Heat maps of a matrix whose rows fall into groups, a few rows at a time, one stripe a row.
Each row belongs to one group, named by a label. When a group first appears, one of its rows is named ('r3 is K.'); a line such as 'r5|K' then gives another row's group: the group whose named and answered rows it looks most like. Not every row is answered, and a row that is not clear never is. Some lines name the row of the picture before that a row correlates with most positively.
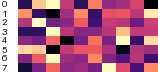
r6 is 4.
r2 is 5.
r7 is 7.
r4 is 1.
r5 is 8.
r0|4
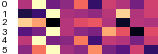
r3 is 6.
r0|5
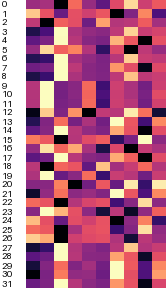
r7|6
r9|5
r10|5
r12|4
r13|7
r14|6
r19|5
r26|8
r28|6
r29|7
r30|7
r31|6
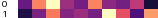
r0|4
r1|7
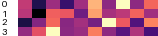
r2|7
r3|4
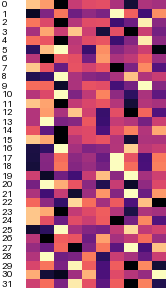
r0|8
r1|7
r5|4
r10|4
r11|8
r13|5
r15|8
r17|7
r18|7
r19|1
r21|1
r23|8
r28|5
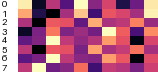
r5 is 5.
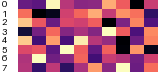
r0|6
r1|1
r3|7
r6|5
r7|1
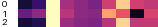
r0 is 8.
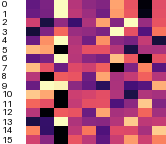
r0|6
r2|1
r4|4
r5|8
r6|6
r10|8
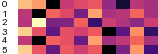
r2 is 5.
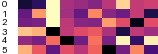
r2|6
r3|8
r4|1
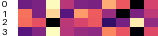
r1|4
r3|6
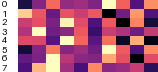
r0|7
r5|7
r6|6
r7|4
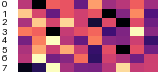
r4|4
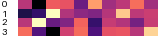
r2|5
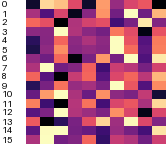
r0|4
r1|1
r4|7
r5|7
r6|1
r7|5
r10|4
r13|1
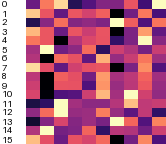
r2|7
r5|5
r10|1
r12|4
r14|5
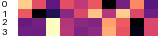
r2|6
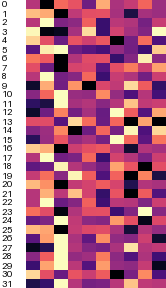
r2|5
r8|5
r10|4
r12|7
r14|1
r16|8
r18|6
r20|8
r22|5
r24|6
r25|8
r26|4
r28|4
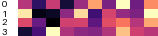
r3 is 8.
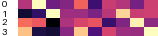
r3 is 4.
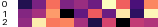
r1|1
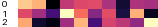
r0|8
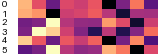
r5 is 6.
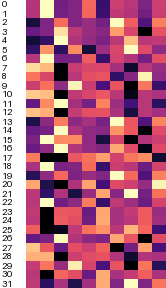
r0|5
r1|5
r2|7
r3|6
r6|5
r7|8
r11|4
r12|8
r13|7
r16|6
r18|5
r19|7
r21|1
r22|5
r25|1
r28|8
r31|1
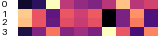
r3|7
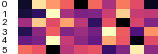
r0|4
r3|7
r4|6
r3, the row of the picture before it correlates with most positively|3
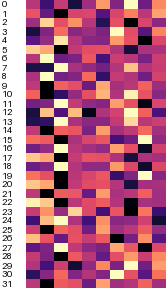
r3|7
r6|5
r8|5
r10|1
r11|6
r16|6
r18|6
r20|8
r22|8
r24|4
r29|1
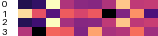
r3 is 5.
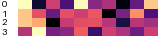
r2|8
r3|5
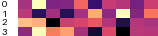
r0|5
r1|1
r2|8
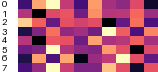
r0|4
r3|7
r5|6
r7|6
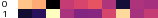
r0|8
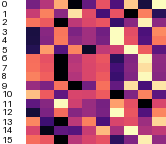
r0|1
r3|7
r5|4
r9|1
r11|6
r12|7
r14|1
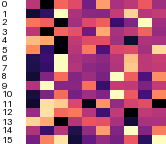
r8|7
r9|5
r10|7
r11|4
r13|8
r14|1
